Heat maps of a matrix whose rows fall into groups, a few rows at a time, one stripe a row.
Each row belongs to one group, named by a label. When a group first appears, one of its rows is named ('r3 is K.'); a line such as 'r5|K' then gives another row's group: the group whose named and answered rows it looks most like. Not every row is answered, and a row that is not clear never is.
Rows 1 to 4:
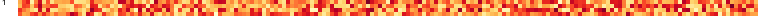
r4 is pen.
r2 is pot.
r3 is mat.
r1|mat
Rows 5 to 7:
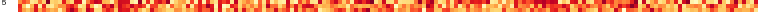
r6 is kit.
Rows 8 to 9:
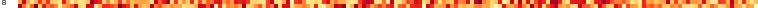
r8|mat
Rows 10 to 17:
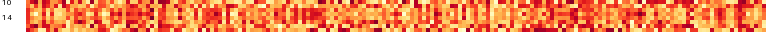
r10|pot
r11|mat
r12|kit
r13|kit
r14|kit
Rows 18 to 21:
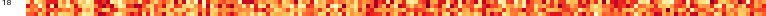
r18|mat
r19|mat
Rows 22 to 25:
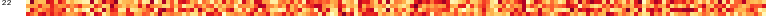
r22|pot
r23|pen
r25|pen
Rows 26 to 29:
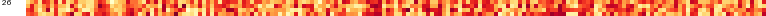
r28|mat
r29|mat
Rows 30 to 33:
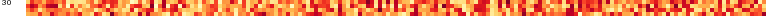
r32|pot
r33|pen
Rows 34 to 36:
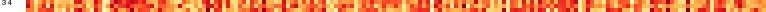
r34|kit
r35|kit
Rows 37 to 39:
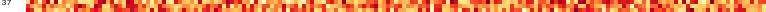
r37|mat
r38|kit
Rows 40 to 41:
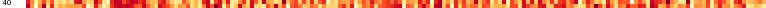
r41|kit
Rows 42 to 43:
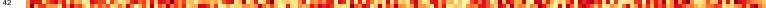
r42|pot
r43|pot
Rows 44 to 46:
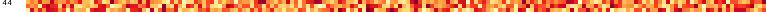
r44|pen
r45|mat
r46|pot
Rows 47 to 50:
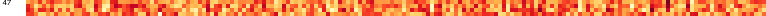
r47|pen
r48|kit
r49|pen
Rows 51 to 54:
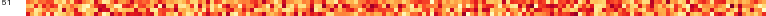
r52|mat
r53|mat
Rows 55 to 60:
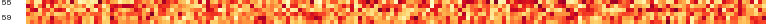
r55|mat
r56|kit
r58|kit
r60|pen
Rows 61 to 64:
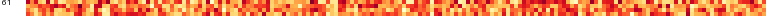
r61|mat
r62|pen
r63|pen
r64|kit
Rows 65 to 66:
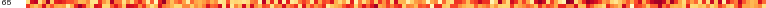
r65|pot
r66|kit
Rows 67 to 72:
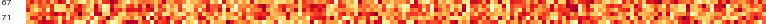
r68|pen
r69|kit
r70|pen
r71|pot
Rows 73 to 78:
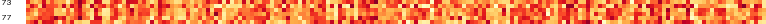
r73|kit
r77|pen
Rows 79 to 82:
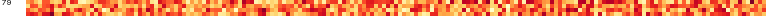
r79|mat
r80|pot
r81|pen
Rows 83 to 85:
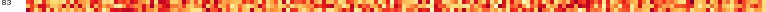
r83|kit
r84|pot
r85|kit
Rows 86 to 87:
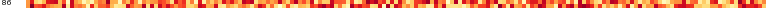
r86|mat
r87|pot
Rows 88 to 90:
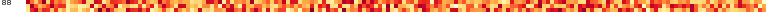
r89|pot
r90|mat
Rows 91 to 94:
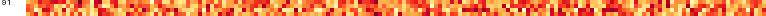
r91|pen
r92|pen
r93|mat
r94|mat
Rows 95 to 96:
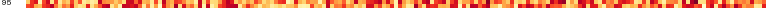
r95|mat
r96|mat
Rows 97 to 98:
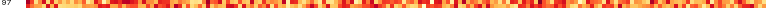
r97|kit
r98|mat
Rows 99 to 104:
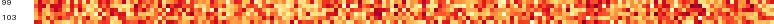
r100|pot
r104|kit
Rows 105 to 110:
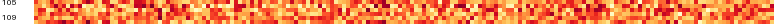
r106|mat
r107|pot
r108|pot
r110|pen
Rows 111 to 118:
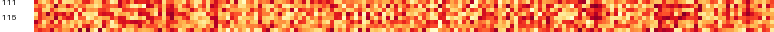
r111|kit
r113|kit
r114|pot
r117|pen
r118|pot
